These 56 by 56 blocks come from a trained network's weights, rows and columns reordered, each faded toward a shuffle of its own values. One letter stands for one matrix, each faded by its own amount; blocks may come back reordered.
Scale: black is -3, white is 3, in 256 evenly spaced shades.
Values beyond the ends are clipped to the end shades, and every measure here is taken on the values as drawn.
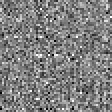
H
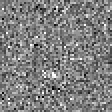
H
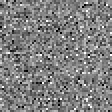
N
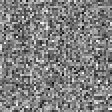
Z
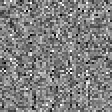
H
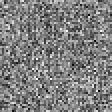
Z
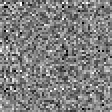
H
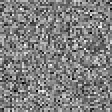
Z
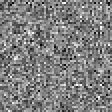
H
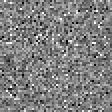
N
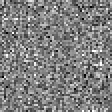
H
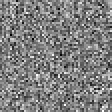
Z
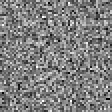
Z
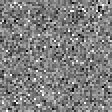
N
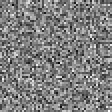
Z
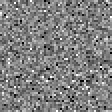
N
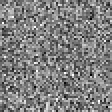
Z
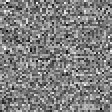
Z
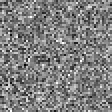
Z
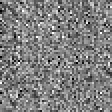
H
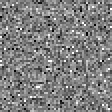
N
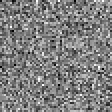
Z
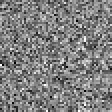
Z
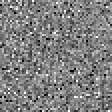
N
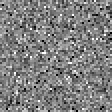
N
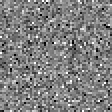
N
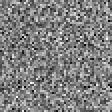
Z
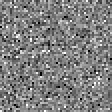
N
